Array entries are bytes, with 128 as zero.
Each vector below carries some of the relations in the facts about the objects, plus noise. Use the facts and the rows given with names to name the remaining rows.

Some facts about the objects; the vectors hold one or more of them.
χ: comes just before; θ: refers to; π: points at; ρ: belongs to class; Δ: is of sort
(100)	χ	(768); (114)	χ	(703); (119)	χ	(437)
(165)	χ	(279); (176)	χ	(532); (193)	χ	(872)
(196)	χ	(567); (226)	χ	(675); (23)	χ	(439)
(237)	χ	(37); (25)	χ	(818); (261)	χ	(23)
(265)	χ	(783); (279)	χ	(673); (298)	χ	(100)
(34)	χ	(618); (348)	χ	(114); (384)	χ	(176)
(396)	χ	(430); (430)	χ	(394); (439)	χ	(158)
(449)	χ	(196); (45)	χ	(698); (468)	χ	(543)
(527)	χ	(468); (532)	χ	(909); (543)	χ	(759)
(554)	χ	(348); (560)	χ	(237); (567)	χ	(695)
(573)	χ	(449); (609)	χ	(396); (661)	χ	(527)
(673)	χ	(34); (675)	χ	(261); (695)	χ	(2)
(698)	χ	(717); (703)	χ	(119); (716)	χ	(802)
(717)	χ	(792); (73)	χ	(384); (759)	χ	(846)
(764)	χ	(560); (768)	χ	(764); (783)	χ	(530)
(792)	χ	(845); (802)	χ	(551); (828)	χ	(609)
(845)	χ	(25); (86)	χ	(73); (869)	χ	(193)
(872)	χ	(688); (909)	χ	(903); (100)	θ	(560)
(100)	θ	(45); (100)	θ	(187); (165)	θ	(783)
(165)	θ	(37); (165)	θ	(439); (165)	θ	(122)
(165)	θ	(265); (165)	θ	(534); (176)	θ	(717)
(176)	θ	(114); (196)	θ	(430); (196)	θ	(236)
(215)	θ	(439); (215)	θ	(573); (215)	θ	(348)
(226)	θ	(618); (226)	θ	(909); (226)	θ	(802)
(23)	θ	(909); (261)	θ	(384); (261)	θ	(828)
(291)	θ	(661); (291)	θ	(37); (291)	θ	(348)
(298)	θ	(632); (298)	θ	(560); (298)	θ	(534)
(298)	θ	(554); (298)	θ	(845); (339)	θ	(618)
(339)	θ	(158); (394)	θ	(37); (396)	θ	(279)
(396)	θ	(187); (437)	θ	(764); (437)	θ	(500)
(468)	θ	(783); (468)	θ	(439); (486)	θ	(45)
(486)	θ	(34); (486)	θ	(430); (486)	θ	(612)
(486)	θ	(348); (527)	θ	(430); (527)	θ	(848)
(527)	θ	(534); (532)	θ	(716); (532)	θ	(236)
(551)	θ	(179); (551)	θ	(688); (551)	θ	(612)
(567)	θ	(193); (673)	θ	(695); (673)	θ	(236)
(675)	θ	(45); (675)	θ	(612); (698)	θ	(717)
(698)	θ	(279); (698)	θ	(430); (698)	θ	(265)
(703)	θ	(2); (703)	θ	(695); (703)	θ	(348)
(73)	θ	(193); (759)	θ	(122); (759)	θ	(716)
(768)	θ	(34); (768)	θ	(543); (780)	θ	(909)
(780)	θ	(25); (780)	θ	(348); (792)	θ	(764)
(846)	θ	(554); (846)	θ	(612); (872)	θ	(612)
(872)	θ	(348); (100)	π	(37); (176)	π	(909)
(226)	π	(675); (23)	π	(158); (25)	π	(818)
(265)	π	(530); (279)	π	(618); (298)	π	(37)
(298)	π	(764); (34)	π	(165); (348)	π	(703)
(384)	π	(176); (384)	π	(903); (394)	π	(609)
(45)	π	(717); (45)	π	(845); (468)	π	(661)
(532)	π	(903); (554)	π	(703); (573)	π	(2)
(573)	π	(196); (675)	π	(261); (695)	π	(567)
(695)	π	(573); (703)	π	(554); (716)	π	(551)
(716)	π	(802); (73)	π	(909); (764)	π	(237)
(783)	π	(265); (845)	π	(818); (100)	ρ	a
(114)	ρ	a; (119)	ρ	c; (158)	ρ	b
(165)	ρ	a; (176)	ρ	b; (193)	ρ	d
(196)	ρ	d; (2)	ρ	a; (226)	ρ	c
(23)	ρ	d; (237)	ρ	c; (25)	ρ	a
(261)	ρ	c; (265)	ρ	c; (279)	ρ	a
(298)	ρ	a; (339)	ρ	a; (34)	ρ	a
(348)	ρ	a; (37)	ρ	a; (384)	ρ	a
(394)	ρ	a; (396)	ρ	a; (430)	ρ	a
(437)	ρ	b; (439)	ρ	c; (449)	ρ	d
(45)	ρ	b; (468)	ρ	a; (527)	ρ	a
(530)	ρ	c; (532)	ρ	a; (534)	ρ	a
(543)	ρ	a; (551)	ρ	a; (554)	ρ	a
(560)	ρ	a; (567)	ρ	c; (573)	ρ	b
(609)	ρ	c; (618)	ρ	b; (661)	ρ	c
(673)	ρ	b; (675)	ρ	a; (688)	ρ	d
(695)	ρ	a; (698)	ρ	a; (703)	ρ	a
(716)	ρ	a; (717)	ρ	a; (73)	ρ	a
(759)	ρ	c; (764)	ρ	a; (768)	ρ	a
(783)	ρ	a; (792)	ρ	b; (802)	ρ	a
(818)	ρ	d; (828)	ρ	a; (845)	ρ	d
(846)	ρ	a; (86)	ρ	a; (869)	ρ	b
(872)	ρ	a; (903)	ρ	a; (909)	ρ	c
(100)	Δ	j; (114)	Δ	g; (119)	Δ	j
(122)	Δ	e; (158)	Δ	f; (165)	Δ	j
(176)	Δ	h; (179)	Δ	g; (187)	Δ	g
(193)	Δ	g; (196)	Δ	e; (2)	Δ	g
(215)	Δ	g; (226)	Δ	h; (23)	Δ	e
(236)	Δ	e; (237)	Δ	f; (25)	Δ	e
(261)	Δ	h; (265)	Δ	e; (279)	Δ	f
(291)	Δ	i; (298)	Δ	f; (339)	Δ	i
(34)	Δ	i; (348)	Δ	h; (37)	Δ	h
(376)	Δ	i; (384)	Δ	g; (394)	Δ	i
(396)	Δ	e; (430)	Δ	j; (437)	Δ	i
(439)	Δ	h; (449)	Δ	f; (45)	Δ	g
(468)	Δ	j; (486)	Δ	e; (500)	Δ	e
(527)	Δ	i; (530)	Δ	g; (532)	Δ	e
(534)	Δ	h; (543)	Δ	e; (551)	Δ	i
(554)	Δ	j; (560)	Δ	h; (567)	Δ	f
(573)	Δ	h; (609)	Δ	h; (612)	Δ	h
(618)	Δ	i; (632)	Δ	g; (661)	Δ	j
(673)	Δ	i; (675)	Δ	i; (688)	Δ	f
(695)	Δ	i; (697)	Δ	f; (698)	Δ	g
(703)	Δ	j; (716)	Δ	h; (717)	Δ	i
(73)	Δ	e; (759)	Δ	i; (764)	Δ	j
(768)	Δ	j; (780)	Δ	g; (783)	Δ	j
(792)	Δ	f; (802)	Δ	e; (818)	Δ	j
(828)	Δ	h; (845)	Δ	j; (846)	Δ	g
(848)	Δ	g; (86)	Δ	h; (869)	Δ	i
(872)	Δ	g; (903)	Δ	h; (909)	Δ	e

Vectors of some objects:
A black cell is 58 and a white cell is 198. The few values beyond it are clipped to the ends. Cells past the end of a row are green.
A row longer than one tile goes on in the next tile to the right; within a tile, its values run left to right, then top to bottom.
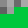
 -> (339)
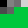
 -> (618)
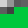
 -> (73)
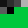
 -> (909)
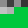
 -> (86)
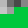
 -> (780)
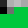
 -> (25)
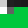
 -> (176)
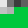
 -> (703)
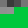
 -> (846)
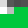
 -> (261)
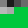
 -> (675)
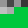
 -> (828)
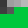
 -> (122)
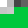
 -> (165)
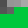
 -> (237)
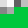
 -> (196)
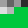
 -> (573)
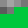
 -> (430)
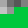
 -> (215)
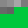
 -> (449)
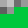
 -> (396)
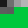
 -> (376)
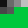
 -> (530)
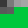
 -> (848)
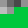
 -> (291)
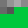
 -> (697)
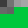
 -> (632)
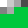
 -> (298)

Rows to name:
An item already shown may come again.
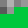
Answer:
(394)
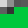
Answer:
(73)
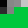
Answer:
(2)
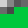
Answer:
(73)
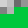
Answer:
(698)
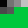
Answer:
(530)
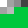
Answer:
(100)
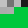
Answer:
(716)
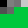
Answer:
(618)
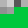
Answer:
(673)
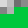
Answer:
(698)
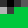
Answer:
(903)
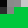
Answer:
(2)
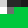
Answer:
(176)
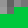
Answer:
(661)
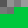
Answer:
(818)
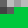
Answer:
(236)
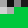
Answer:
(348)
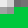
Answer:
(792)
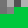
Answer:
(437)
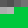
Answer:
(37)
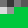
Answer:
(609)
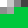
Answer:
(468)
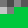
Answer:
(439)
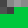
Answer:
(688)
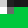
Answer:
(176)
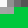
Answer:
(768)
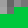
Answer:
(661)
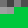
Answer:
(560)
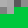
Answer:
(527)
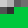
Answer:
(532)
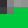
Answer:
(114)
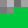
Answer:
(759)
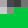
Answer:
(486)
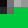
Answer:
(34)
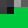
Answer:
(384)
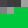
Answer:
(551)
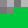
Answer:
(759)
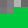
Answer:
(45)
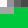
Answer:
(768)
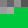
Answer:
(534)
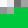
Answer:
(567)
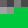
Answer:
(560)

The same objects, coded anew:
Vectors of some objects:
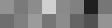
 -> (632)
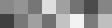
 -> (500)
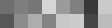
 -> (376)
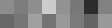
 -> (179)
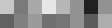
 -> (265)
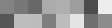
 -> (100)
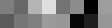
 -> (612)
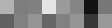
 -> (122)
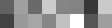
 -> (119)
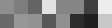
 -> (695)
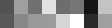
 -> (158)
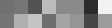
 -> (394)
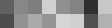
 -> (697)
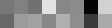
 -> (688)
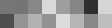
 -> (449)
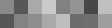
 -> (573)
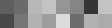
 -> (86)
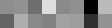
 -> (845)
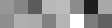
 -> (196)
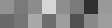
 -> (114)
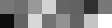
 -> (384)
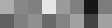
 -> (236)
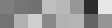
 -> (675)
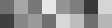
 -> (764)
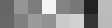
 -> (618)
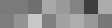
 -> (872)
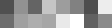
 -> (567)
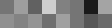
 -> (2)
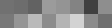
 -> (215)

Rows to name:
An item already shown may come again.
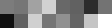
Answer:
(384)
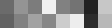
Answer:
(618)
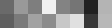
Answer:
(618)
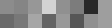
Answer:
(114)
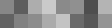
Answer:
(573)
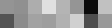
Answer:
(661)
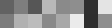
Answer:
(759)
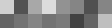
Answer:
(45)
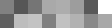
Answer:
(298)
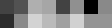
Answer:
(176)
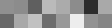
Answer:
(396)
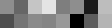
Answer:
(348)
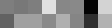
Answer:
(688)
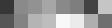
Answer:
(261)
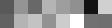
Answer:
(703)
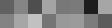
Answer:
(846)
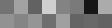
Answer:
(2)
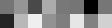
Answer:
(532)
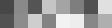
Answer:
(339)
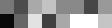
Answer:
(73)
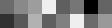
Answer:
(909)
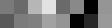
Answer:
(612)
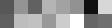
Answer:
(703)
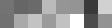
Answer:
(673)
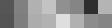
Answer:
(609)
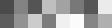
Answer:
(339)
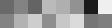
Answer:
(551)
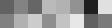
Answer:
(551)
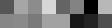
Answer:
(37)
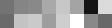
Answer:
(165)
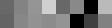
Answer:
(560)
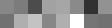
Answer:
(486)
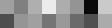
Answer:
(554)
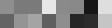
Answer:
(34)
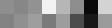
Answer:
(717)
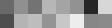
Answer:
(768)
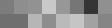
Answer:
(530)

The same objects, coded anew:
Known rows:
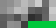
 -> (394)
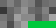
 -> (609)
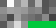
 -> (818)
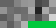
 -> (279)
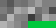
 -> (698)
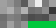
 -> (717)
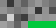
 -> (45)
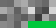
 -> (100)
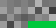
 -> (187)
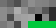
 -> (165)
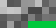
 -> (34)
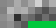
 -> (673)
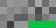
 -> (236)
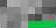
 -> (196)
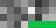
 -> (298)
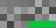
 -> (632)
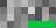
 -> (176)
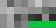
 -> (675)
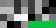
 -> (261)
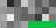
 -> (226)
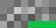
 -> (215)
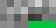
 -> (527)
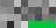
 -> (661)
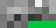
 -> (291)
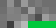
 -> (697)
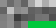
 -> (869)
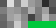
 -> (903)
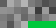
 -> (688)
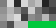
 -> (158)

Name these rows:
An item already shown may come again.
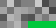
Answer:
(2)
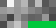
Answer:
(818)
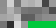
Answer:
(909)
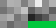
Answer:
(551)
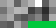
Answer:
(618)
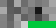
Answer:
(554)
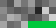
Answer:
(716)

